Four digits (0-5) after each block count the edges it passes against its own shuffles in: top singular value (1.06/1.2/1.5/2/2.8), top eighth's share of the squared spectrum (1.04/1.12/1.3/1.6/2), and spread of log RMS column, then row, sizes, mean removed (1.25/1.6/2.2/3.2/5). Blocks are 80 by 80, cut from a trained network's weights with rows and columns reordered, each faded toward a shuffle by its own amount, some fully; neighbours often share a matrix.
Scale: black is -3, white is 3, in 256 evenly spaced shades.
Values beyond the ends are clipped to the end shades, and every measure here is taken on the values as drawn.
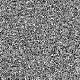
3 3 1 1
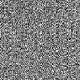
4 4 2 2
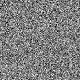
2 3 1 0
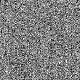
3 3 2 0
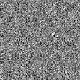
3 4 2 1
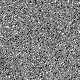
0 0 0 0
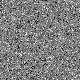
0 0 0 0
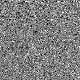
2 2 0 2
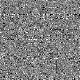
2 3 1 3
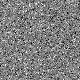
0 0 0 0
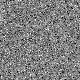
0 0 0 0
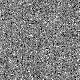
0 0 0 0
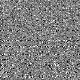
2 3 1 3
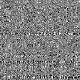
3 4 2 3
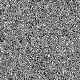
1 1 0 0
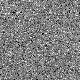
1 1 0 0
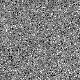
1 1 0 0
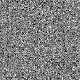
2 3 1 1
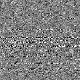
3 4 1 3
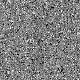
1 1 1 0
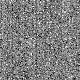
2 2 0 1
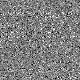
2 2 0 2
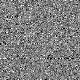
2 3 0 2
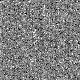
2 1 0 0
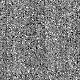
2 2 0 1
